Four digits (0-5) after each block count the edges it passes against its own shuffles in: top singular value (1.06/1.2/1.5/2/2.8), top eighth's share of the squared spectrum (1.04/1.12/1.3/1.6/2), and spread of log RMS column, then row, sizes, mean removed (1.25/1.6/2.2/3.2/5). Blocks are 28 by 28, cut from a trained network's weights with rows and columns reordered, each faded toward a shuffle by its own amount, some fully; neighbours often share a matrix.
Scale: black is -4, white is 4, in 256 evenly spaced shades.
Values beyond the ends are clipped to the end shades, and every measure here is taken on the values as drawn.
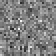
3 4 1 1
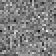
0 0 0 0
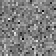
0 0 0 0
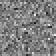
0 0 0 0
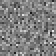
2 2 0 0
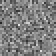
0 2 0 0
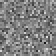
2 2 0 0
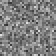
2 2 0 0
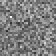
1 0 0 0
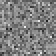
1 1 0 0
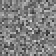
0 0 0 0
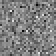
1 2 0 0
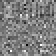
3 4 1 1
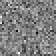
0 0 0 0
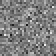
1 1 0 0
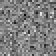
2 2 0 0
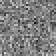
2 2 0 0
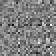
3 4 2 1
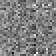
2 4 1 1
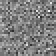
2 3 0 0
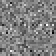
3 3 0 1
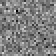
2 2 0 0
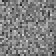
0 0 0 0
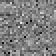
1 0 0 0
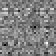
3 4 0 2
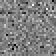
1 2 0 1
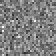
0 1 0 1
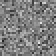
2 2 0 0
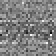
3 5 1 2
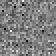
0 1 0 0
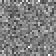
2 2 0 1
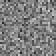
1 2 0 0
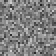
0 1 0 0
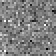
2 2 0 0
